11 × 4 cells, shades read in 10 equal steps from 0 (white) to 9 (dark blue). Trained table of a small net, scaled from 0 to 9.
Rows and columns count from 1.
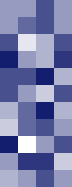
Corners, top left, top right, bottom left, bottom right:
4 4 3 4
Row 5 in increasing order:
3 7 7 9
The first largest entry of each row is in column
3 3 1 1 3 1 3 3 1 2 3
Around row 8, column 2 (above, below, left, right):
6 0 2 7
